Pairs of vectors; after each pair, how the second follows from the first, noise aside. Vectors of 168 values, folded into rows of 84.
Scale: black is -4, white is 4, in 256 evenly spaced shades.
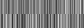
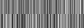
copied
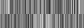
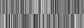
reversed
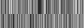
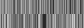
reversed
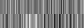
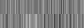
shrunk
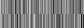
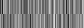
reversed
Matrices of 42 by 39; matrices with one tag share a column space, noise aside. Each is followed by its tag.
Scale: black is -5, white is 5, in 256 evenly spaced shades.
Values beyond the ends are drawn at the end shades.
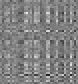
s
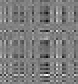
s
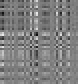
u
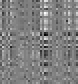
u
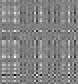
s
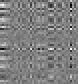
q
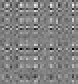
q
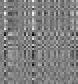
u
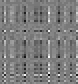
s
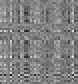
s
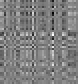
u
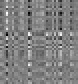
u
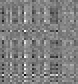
s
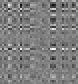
q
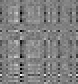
s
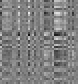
u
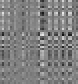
u
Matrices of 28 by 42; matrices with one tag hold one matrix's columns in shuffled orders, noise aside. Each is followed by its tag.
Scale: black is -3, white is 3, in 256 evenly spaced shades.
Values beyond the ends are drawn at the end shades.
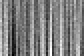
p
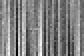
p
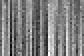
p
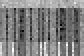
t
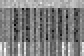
t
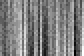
p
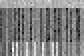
t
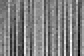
p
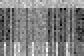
t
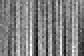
p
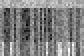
t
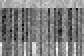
t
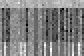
t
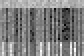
t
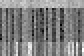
t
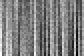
p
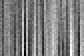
p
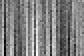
p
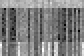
t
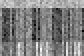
t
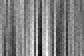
p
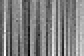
p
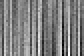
p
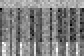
t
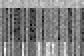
t
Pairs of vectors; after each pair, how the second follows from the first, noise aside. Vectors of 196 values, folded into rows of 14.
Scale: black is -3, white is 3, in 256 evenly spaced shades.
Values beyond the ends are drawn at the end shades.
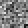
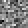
wrapped around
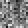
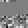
partly zeroed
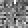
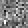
wrapped around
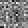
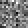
sign-scrambled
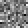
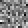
sign-scrambled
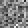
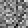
sign-scrambled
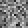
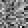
wrapped around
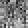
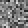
sign-scrambled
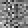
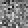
sign-scrambled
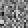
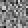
wrapped around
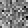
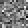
sign-scrambled
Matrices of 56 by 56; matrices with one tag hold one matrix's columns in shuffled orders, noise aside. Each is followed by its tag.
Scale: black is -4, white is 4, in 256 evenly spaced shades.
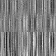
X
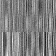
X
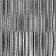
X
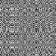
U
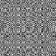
U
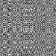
U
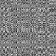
U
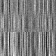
X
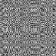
U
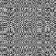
U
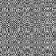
U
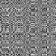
U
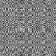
U
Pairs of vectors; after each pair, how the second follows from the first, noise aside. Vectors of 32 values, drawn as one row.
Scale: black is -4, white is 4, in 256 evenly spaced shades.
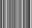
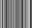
negated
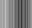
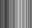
negated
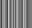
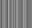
shrunk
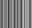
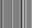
partly zeroed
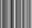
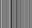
partly zeroed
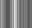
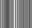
partly zeroed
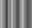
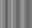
shrunk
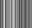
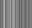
shrunk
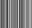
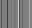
partly zeroed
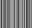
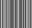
negated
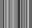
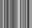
negated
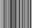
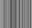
shrunk
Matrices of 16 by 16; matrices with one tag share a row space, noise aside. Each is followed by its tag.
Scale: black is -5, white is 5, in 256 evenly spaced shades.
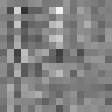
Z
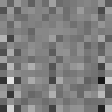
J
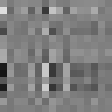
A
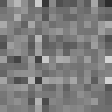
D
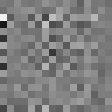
A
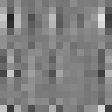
J
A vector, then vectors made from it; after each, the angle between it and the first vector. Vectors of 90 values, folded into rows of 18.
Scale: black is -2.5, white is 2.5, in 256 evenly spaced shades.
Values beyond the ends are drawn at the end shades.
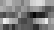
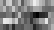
nearly parallel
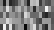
orthogonal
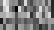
orthogonal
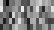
orthogonal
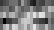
nearly opposite
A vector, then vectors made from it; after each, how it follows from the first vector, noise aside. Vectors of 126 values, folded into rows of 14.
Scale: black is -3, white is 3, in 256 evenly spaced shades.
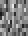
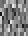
sign-scrambled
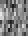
sign-scrambled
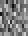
sign-scrambled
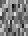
sign-scrambled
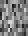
sign-scrambled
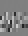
partly zeroed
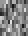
sign-scrambled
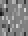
partly zeroed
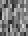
sign-scrambled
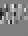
partly zeroed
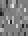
partly zeroed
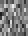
sign-scrambled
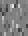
partly zeroed
